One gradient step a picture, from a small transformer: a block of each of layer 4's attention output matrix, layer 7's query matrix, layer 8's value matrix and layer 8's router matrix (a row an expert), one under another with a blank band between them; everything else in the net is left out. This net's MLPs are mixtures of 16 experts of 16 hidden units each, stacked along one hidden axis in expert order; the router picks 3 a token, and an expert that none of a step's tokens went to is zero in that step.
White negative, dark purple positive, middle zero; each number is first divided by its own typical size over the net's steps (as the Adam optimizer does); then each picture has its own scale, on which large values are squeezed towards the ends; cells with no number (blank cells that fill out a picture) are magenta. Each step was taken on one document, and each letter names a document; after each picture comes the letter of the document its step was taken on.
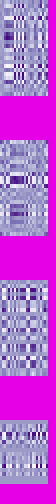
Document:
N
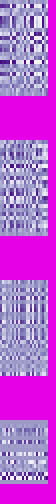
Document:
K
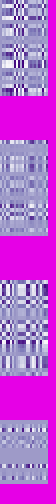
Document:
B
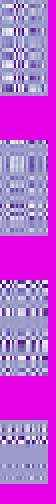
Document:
B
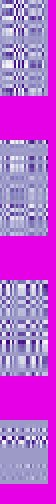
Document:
B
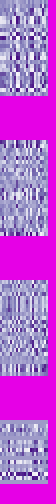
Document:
K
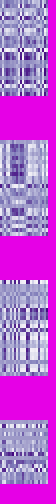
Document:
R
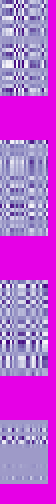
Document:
B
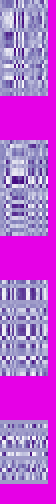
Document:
N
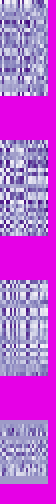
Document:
R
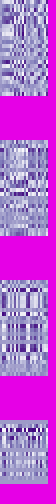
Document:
N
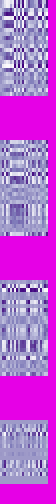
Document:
N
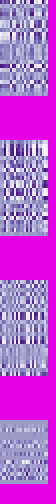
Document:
K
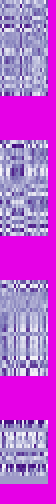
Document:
R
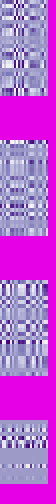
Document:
B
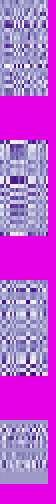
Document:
N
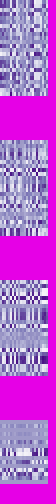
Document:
K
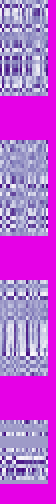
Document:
R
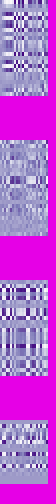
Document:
N
